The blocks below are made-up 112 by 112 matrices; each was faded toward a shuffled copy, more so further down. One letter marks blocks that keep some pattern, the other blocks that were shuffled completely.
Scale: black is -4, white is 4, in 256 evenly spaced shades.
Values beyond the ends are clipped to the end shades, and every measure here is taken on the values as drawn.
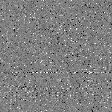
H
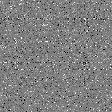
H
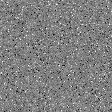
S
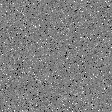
S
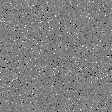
S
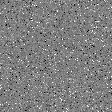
S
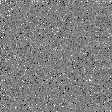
H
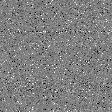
H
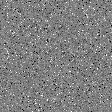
S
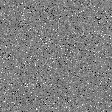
S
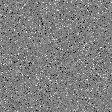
S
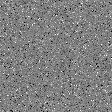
S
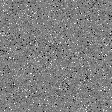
S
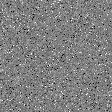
S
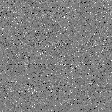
H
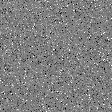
S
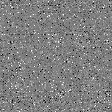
H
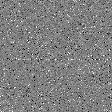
H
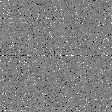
H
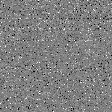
H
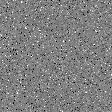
S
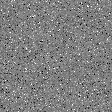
S
